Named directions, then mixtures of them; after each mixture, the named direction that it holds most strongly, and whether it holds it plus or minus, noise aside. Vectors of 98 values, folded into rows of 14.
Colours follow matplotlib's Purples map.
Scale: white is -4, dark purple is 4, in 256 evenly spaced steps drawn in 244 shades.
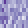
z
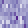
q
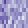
z, plus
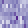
q, plus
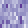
q, minus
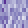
z, plus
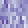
q, minus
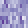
q, minus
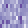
q, minus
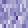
z, plus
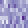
z, minus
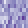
z, minus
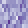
z, minus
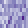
z, minus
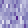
q, plus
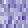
z, minus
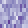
z, minus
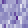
q, plus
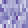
z, plus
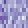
z, plus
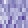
z, minus
